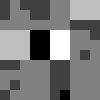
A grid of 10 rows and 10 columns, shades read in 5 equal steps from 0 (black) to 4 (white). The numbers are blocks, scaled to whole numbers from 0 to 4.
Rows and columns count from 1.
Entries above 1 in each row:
6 7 7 7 8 7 6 8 7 7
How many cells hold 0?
7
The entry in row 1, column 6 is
2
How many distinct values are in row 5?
4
